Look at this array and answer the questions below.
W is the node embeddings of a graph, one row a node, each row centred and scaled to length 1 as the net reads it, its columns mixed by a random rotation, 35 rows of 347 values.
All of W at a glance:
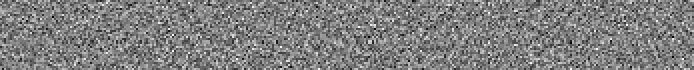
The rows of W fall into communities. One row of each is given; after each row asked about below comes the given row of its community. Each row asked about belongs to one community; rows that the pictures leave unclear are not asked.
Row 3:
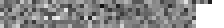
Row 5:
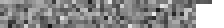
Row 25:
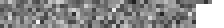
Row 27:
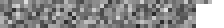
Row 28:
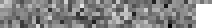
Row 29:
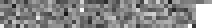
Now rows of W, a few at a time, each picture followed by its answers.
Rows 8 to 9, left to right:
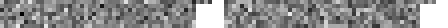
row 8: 3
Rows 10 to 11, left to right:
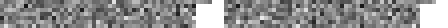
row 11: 29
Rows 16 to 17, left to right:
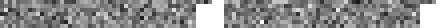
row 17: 25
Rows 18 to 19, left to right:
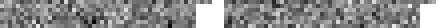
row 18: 28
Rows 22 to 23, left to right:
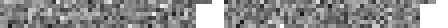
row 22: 5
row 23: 27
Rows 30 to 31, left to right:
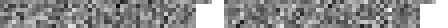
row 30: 29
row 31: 27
